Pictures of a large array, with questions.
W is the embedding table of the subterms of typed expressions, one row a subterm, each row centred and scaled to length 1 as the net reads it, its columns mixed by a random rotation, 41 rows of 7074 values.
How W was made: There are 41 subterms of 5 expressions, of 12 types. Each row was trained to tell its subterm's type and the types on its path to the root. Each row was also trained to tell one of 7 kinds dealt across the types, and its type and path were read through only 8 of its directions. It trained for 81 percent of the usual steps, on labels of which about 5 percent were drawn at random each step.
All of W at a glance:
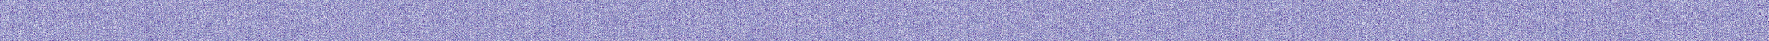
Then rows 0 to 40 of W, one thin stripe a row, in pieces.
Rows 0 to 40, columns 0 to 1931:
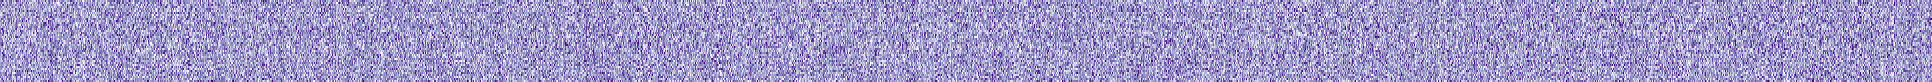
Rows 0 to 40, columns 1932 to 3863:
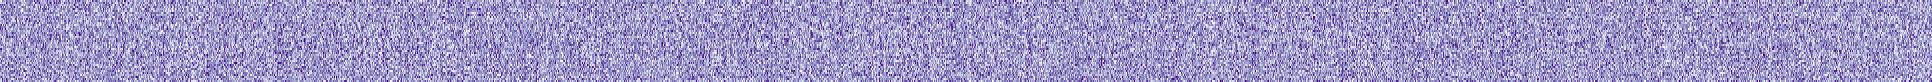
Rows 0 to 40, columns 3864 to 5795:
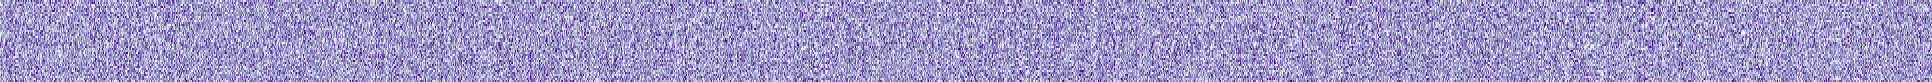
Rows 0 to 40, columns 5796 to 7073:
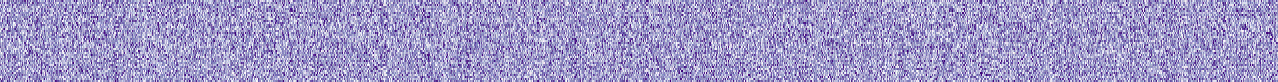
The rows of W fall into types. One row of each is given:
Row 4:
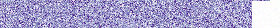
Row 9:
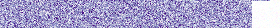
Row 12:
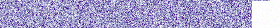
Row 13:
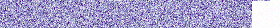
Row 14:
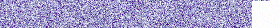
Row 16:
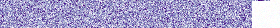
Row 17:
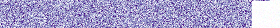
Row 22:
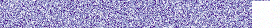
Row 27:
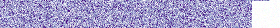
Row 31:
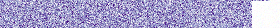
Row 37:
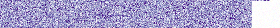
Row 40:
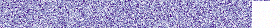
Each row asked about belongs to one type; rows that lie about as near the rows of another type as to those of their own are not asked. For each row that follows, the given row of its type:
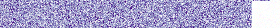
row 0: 17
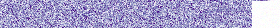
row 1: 9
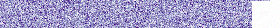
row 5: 4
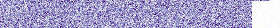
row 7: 4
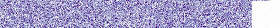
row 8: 27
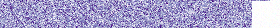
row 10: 9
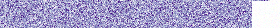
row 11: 17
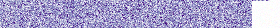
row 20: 31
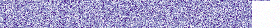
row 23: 4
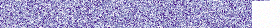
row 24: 12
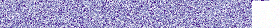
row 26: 14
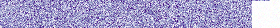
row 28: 9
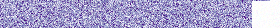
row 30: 14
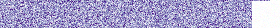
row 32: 4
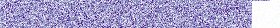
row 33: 17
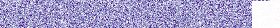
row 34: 31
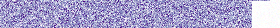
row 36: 17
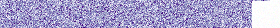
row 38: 14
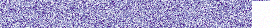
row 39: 9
